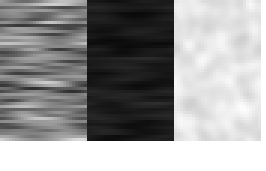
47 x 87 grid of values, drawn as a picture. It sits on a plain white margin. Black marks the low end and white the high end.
It is made of 1 by 3 panels. Panel 1,1: middling, streaked across, strong in contrast. Panel 1,2: very low, streaked across, faint in contrast. Panel 1,3: very high, blotchy, faint in contrast.
